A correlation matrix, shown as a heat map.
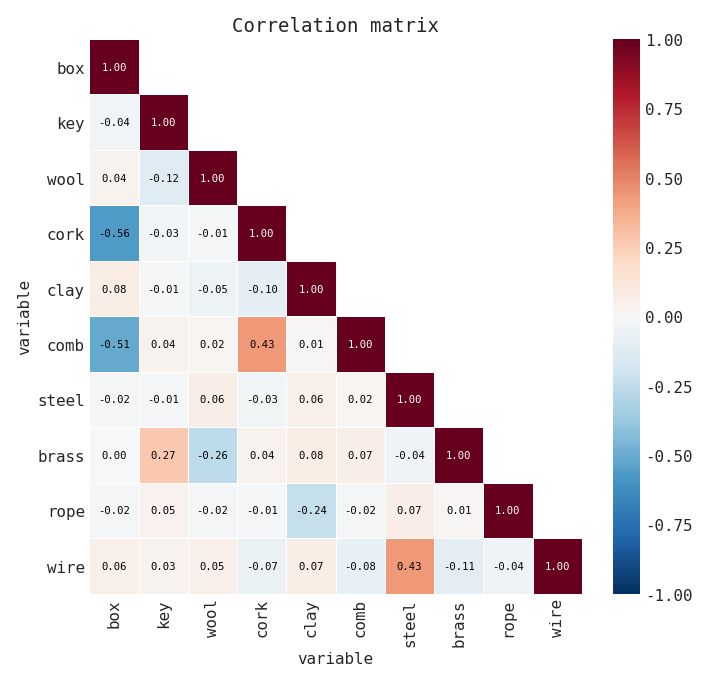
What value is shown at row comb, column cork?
0.43
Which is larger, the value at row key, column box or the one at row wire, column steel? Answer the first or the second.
the second
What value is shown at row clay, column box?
0.08
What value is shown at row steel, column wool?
0.06
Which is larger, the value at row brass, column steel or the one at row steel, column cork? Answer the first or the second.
the second
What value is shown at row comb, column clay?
0.01
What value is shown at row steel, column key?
-0.01
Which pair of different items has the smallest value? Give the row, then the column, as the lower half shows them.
cork, box
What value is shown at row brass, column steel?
-0.04
